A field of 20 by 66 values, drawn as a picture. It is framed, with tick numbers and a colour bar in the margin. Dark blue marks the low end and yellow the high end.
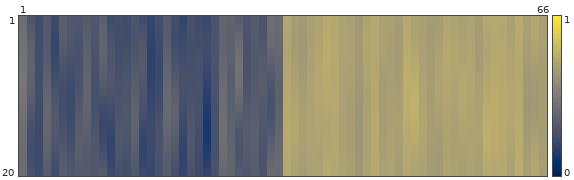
It is made of 1 by 2 panels. Panel 1,1: low, streaked downward. Panel 1,2: high, streaked downward, faint in contrast.
